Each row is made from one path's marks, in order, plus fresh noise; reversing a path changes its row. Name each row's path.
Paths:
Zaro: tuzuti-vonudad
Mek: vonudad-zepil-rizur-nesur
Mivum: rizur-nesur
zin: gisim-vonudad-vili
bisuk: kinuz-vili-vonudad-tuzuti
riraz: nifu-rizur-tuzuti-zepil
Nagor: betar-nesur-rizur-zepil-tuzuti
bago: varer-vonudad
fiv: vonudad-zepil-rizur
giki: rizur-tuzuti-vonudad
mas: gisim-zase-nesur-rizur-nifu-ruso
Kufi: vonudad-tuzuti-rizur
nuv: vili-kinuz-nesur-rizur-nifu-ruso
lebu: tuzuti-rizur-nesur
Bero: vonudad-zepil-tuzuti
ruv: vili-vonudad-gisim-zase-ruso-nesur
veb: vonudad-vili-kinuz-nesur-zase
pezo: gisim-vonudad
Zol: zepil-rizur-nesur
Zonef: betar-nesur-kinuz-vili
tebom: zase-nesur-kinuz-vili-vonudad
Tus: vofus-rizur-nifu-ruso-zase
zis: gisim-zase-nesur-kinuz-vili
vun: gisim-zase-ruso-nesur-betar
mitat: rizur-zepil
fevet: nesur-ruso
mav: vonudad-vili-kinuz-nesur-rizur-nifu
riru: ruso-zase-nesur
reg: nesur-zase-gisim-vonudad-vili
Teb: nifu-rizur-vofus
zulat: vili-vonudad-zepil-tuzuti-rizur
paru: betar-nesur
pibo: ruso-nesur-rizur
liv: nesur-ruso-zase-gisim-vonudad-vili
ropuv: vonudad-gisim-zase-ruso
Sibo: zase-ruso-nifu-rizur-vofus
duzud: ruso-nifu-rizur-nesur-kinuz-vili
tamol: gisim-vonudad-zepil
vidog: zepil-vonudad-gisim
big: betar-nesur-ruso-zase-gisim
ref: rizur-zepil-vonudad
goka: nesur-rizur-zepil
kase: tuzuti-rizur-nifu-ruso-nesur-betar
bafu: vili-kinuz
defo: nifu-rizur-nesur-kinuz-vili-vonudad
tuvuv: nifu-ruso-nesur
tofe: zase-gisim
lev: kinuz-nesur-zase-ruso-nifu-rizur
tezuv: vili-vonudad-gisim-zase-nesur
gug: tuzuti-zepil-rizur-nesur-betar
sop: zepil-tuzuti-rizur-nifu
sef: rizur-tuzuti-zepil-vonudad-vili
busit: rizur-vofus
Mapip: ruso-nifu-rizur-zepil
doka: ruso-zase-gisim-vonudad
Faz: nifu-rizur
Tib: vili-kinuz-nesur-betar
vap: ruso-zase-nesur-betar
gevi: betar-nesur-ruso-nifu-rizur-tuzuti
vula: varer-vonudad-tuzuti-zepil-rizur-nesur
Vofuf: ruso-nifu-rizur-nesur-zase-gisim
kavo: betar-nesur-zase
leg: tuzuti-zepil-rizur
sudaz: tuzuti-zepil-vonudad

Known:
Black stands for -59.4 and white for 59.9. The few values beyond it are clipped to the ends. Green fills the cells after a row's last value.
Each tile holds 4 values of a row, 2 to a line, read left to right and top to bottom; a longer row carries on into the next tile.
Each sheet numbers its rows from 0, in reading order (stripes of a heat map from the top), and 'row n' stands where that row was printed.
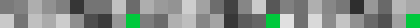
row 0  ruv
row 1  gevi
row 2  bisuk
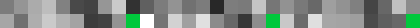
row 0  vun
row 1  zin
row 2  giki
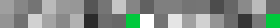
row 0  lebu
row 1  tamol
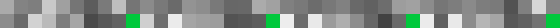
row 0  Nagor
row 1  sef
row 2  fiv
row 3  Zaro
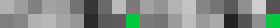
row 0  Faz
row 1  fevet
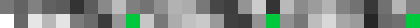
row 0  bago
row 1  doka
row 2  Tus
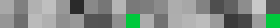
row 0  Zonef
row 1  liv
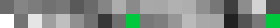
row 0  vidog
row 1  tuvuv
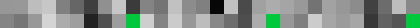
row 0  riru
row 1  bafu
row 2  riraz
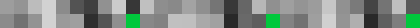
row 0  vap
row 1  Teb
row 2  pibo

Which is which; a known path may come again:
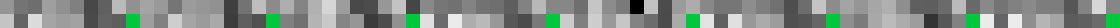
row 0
giki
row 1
riraz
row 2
kavo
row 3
vula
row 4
bafu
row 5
Kufi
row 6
duzud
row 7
Zaro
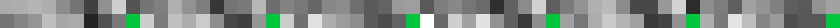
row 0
tuvuv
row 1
ruv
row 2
ref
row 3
pezo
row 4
vun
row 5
mitat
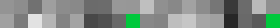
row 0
Zol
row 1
Teb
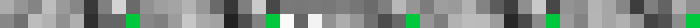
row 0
kase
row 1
Vofuf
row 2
Bero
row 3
mas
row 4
nuv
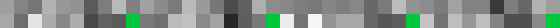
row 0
gug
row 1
Mivum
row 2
sudaz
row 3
mav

